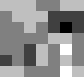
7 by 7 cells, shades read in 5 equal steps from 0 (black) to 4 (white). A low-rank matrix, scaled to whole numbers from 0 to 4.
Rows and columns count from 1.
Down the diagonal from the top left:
3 3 3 2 2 3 3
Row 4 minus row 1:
-1 -1 -1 0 1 0 -1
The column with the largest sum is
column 6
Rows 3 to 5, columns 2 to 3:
2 3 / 2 2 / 2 1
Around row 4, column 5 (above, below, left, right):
1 2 2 3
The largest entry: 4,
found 2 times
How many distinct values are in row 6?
3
